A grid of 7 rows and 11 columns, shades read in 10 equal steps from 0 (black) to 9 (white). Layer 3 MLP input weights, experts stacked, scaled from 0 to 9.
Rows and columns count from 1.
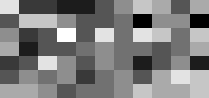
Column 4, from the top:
1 5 9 3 5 5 3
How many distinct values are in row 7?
5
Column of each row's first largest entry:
1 2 4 1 3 10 8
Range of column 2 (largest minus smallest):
6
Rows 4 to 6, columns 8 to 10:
4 3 4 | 1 3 5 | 3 6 8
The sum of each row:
44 42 60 43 40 52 59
